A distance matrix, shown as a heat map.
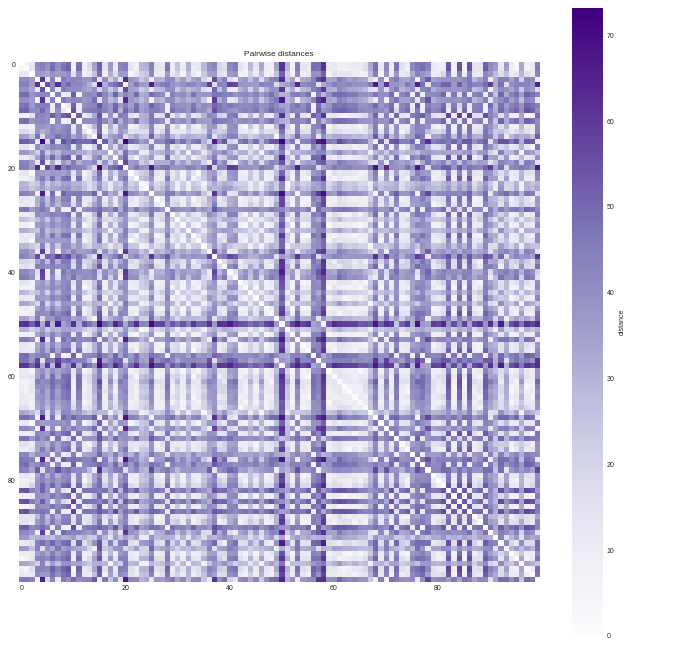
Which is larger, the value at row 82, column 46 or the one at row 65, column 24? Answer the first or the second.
the first
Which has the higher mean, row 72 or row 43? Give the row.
72
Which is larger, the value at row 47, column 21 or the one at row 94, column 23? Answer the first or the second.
the second
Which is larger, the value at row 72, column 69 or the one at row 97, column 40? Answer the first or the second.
the second
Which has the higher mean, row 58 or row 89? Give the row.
58
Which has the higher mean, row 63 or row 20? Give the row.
20
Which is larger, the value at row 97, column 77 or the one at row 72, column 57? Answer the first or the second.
the first
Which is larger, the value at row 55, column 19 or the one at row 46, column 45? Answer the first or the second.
the first
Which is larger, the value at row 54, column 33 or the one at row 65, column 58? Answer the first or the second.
the second
